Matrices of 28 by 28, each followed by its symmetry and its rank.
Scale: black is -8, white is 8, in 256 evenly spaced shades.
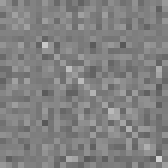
symmetric, rank five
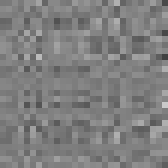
neither, rank three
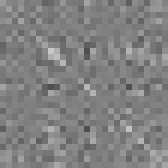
symmetric, rank five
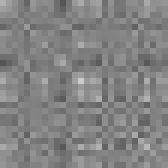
symmetric, rank three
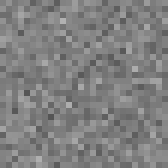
neither, full rank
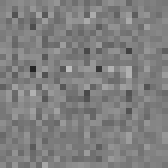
neither, rank five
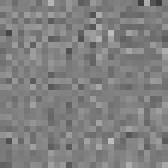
neither, rank five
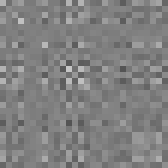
symmetric, rank three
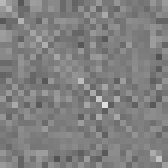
symmetric, rank five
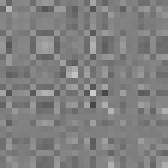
symmetric, rank three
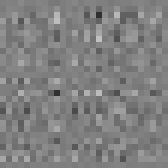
neither, rank three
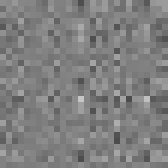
neither, rank three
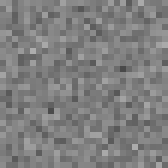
neither, full rank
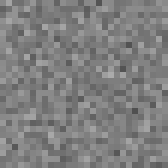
neither, full rank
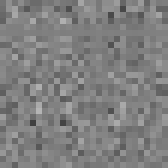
neither, rank five
